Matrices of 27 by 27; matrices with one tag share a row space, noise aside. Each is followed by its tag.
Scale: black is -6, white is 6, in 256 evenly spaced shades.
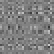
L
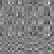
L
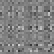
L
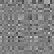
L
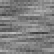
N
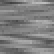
N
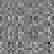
L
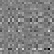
L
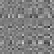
L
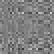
L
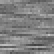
N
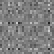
L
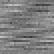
N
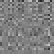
L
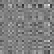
L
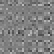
L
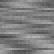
N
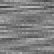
N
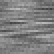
N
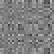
L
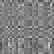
L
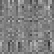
L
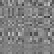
L
